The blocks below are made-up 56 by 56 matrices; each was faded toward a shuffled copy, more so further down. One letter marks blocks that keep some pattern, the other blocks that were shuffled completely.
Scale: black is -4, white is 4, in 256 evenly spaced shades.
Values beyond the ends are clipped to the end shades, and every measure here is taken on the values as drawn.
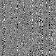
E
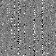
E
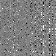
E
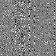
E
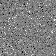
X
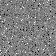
X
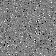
X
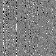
E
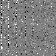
E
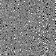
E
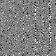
E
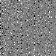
E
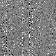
E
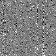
E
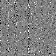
E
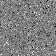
X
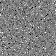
X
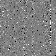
E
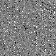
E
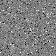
X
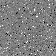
X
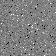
X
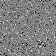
X
